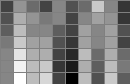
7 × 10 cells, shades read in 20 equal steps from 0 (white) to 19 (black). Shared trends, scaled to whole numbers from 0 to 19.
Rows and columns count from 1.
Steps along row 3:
down up same up up down up down up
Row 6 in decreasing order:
17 15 12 10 9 6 5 5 4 1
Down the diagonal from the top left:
14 6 9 7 14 17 5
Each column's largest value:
14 8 11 14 15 19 11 13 9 15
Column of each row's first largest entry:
10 10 6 6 6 6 6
